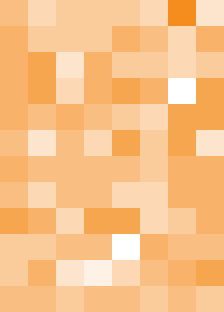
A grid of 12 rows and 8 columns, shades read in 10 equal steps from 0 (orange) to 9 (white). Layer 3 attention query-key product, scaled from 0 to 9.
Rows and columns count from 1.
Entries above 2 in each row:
7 8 7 5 6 6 8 8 5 8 7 8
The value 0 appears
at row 1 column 7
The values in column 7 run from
0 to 9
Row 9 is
2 3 6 2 2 6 5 3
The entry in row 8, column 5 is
6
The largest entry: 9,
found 2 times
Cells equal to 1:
0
